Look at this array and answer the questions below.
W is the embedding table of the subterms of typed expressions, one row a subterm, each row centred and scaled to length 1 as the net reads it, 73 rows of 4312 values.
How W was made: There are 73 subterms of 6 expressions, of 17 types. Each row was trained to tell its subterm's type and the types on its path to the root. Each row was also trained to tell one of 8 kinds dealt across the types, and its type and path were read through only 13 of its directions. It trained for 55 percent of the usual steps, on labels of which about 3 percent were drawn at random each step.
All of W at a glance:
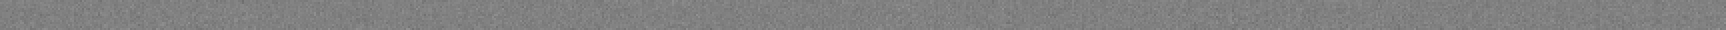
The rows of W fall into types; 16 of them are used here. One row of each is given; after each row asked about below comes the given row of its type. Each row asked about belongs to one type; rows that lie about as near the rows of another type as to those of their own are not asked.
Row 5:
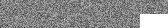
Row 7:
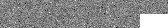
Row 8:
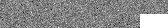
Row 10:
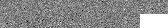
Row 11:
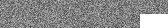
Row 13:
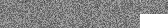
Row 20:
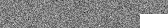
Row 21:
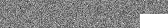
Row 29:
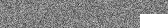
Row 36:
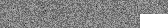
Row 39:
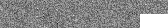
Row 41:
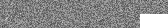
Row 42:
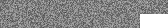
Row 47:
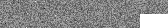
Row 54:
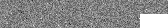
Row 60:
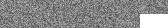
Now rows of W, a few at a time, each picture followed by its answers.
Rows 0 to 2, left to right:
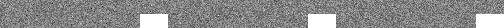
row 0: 36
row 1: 7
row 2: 36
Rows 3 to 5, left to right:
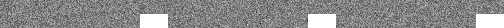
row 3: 8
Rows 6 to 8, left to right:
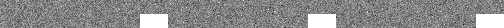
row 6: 8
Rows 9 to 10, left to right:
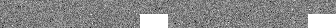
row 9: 60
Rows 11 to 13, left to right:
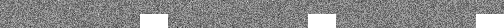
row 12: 10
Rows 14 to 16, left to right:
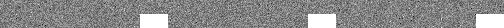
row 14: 60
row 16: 8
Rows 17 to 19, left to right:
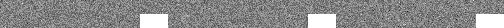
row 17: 29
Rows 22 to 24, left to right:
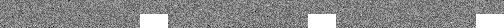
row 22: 20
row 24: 11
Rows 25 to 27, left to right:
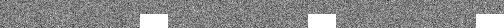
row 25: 13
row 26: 20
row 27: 54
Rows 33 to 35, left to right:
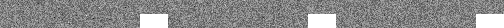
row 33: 11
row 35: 11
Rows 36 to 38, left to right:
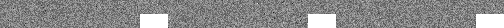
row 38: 36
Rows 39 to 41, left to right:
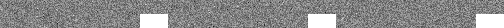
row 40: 60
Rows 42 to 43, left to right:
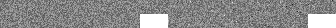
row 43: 5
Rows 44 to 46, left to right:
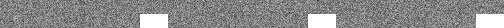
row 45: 42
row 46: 13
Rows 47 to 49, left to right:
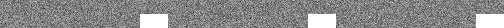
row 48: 7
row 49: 10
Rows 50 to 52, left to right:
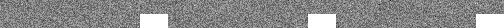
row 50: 36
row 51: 8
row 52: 29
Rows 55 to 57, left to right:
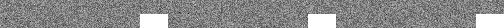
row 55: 10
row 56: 60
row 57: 8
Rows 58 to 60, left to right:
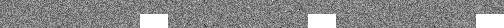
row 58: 21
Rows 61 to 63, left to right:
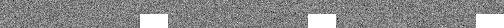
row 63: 5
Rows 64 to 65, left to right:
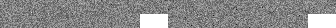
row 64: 7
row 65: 36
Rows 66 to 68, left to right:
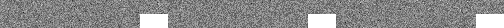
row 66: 20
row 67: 42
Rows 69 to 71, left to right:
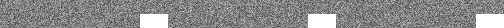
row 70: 10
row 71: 41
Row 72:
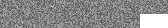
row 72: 11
